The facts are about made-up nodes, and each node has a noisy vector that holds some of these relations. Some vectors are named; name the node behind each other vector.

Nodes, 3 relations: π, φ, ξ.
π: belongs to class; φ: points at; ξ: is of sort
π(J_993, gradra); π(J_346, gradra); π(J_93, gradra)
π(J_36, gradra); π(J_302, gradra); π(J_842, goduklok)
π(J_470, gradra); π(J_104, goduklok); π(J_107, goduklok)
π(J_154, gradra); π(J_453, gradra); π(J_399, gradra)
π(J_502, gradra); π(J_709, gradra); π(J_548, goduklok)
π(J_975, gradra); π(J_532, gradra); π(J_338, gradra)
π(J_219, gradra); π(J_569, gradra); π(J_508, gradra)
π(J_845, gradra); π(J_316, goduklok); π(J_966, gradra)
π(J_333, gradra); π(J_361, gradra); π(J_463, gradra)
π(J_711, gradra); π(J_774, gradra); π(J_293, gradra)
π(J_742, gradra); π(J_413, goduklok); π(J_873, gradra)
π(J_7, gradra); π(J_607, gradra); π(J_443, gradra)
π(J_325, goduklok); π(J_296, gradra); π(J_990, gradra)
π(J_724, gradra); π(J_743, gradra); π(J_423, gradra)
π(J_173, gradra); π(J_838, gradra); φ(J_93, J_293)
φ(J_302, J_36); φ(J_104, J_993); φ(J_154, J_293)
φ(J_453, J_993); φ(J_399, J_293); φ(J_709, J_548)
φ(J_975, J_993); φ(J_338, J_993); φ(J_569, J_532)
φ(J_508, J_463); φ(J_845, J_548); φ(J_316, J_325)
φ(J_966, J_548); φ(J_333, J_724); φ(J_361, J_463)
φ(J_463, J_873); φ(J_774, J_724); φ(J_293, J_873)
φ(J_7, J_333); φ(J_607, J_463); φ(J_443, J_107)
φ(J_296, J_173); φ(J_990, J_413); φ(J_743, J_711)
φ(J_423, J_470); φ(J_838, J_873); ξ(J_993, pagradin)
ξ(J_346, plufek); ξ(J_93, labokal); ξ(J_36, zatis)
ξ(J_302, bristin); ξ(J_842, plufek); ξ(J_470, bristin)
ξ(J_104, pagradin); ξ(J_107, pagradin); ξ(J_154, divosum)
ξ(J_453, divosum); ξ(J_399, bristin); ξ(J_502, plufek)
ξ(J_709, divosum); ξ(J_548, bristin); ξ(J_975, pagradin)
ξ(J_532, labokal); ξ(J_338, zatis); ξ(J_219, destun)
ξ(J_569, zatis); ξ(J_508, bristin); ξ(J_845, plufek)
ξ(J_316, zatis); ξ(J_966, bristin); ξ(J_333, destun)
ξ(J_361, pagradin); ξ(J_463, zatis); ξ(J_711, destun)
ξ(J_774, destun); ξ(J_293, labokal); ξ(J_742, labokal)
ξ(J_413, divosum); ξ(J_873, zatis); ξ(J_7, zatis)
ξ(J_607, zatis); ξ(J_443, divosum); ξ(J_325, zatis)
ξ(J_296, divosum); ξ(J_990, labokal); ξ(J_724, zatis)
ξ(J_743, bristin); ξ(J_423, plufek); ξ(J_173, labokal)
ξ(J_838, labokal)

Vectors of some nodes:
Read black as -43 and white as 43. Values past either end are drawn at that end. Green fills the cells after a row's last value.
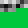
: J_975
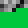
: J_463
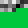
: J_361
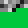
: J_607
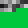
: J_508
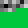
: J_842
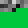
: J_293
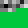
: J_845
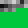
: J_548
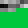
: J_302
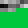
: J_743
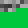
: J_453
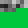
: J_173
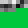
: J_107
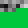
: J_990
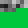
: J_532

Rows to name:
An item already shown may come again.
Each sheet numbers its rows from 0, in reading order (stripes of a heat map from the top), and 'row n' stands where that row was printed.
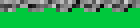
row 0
J_709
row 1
J_470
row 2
J_873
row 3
J_838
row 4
J_293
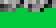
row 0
J_724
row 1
J_873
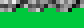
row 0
J_361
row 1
J_154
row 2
J_463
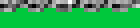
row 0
J_399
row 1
J_333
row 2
J_993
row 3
J_711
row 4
J_966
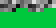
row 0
J_293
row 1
J_338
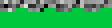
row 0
J_423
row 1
J_93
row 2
J_724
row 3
J_413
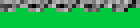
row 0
J_453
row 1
J_774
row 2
J_219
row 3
J_742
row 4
J_873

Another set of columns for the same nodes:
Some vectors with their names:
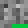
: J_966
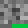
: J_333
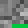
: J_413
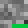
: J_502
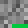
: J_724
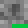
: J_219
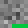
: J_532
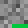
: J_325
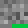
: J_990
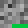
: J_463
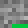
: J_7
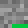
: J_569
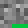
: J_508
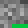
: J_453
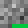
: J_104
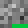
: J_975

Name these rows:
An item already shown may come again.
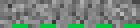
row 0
J_838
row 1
J_423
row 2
J_470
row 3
J_470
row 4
J_453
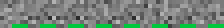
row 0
J_607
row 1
J_107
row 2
J_107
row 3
J_154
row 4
J_107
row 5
J_548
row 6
J_361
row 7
J_990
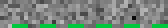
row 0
J_873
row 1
J_845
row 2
J_990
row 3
J_774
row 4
J_993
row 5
J_338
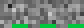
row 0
J_293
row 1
J_709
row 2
J_93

